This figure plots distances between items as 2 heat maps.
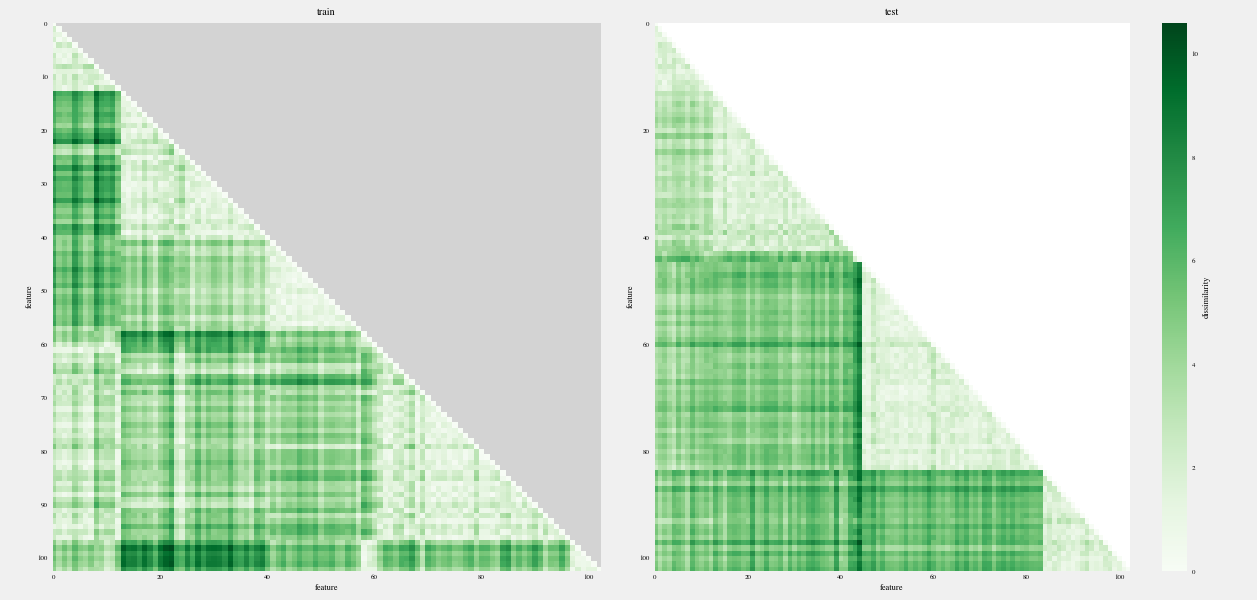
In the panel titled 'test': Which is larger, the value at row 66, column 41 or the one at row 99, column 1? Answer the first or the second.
the first
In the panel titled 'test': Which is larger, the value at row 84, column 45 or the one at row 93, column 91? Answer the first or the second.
the first
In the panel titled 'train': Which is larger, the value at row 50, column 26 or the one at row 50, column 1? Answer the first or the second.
the second
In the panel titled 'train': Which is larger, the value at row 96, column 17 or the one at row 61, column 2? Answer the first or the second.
the first
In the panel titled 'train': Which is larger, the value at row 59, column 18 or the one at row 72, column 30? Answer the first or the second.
the first
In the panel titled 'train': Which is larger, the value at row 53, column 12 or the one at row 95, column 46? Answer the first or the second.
the second
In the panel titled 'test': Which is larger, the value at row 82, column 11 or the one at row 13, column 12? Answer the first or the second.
the first
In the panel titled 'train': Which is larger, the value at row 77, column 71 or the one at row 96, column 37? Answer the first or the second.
the second
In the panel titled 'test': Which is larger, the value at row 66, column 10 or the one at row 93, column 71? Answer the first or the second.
the second
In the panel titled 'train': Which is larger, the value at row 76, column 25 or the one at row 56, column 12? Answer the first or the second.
the second
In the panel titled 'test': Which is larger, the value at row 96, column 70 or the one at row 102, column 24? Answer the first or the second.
the second
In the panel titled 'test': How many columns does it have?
103
